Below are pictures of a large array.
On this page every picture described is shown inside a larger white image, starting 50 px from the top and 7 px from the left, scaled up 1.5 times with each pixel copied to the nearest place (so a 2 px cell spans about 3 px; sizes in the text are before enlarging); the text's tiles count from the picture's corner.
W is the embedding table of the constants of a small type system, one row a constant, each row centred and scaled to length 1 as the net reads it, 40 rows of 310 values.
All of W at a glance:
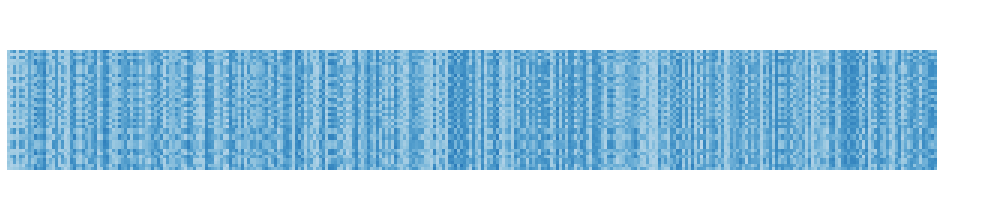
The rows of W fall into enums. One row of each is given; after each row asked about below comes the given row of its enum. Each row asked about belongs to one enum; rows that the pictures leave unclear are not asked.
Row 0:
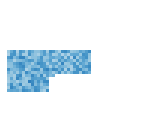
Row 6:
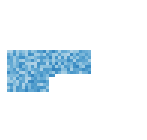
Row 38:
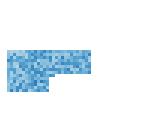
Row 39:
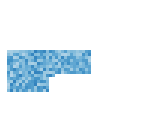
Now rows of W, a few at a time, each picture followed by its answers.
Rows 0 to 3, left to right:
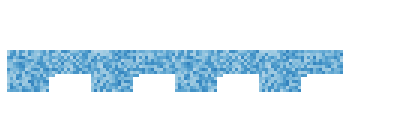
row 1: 38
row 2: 0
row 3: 38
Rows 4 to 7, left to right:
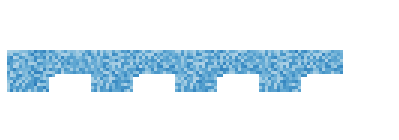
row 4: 39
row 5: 6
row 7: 6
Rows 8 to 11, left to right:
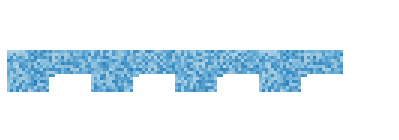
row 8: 38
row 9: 0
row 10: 6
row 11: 38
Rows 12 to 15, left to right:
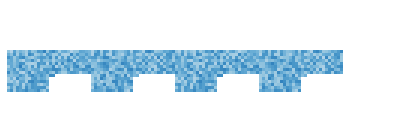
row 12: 6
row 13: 0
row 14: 6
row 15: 0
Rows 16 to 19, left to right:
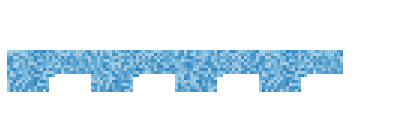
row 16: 39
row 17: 6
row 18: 0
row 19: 39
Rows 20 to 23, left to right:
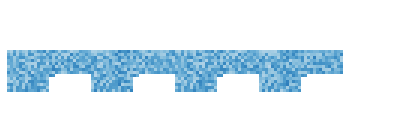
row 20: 6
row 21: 39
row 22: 6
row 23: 38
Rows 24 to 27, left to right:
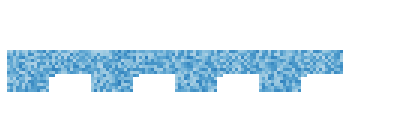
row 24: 6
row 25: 38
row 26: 0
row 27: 0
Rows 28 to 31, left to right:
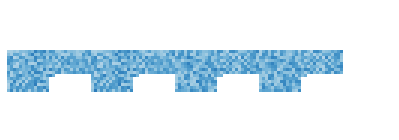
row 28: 39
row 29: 39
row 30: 0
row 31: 0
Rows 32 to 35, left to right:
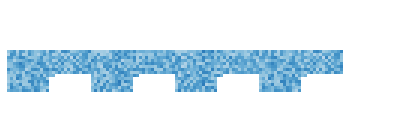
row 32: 0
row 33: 38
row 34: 39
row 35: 0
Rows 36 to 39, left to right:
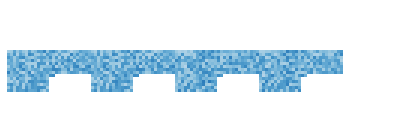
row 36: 6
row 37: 6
